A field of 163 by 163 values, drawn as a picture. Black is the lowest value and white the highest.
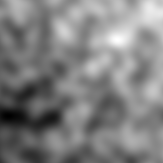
The histogram is bell-shaped. The top right is the ninth with the highest average. Values rise toward the top right. The ninth with the lowest average is the bottom left. There are no regular stripes. No single row or column stands out from its neighbours. The field is smooth, with broad soft blobs.
